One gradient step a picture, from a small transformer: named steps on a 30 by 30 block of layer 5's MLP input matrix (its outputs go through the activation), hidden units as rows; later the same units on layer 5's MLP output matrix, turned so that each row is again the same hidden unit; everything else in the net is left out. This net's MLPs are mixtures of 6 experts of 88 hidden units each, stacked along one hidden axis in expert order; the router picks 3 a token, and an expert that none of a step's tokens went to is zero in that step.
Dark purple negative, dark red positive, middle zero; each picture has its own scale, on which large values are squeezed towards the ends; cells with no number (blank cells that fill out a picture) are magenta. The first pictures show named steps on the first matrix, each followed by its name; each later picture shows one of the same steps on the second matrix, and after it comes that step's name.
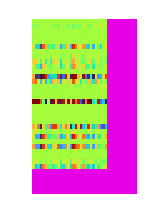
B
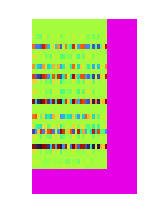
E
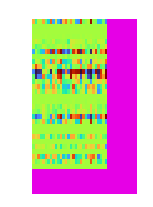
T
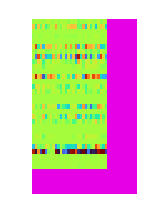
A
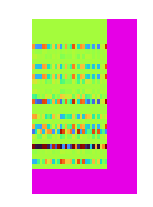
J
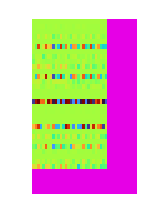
B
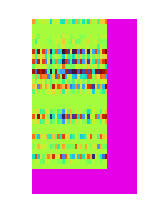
T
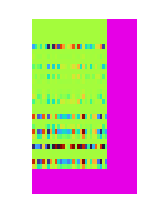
J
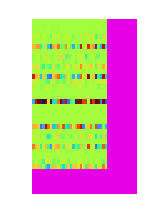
B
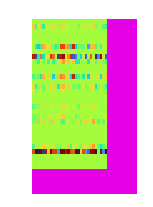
A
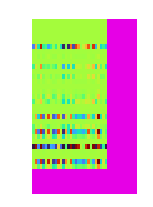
J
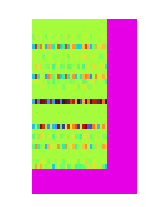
B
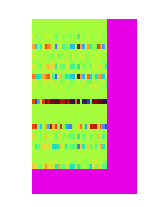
B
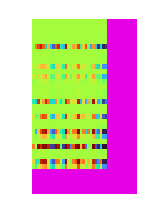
E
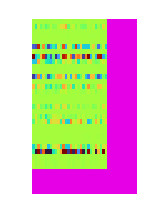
A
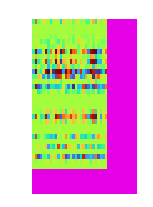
T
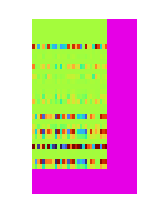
J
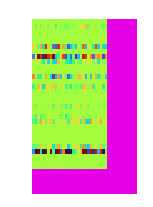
A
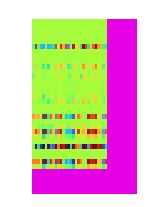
J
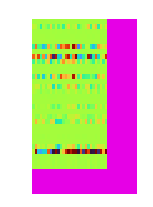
A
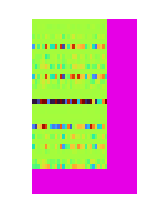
B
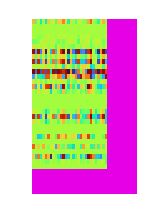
T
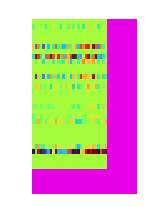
A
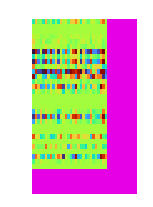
T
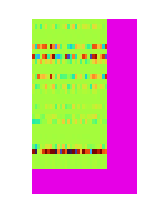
A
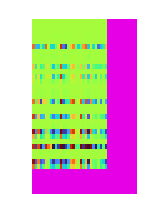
E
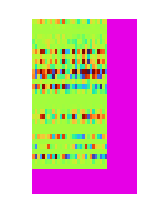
T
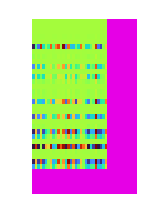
E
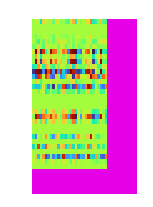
T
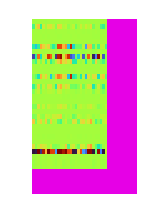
A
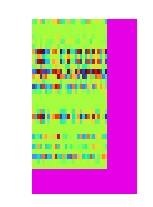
T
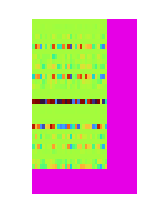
B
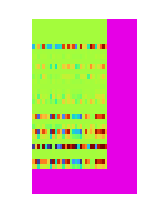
J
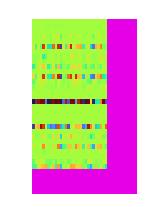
B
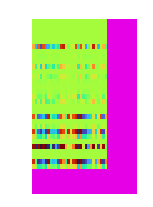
J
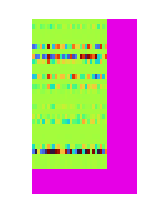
A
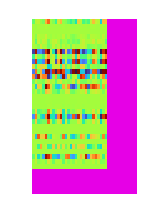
T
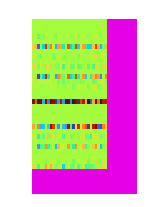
B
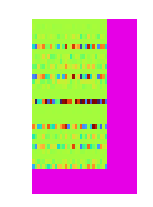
B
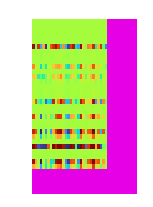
E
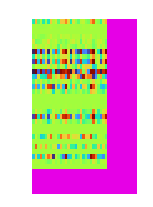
T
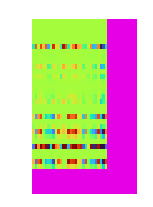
J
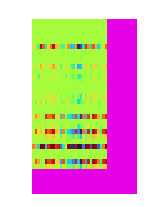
J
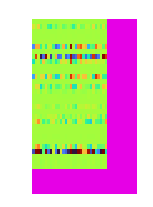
A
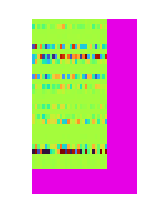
A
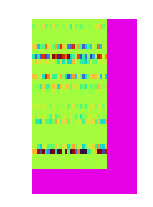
A
